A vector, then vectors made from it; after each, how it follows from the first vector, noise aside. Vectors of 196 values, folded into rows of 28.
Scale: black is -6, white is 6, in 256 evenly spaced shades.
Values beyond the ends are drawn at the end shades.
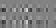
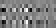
scaled up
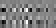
scaled up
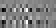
scaled up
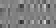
wrapped around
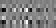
scaled up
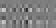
negated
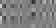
wrapped around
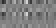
wrapped around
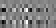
scaled up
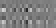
negated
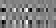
scaled up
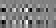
scaled up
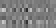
negated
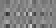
wrapped around
